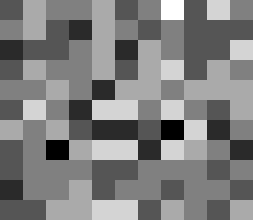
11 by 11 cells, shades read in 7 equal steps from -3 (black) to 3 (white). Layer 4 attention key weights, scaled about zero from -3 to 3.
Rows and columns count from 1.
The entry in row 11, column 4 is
1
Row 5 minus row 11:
1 1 0 -1 -4 -1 2 -1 1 2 0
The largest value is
3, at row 1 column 8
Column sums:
-9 3 -2 -2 4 0 -2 6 0 -3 1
